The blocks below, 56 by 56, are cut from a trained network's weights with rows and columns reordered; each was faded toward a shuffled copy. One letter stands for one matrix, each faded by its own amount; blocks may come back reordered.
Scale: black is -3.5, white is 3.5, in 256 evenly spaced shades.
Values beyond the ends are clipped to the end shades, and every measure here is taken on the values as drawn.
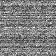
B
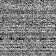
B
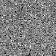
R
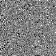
R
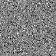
R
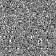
R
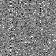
R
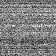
B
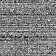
B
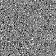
R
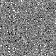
R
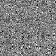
R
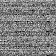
B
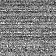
B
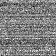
B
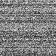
B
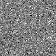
R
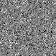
R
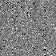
R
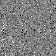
R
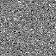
R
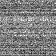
B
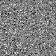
R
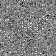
R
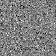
R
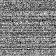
B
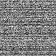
B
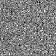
R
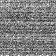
B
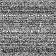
B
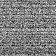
B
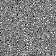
R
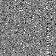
R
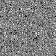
R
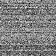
B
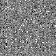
R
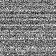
B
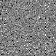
R
